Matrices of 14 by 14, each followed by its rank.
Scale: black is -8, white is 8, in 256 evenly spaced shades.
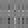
one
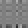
one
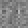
three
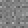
three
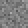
full rank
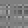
one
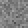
full rank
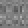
two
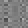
two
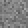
full rank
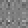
two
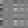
one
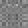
two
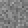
full rank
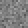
full rank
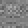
three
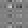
one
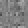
three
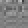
two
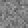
full rank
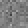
three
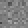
three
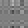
one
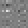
two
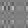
one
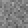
full rank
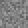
full rank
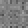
three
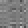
two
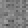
three
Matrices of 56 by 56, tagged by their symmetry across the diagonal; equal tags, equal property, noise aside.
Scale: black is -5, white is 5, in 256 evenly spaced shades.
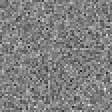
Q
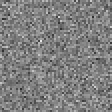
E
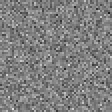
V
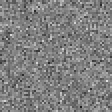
V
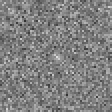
Q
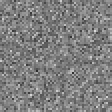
Q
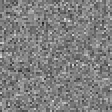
E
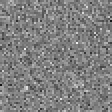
E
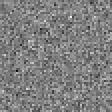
V
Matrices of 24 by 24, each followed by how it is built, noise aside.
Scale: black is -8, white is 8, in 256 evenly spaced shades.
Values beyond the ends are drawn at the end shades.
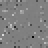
sparse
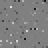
sparse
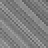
Toeplitz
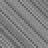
Toeplitz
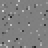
sparse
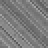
Toeplitz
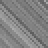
Toeplitz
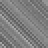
Toeplitz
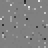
sparse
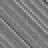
Toeplitz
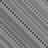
Toeplitz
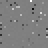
sparse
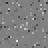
sparse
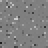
sparse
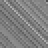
Toeplitz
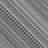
Toeplitz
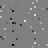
sparse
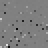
sparse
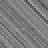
Toeplitz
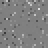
sparse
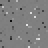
sparse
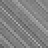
Toeplitz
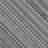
Toeplitz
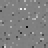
sparse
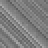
Toeplitz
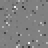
sparse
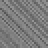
Toeplitz
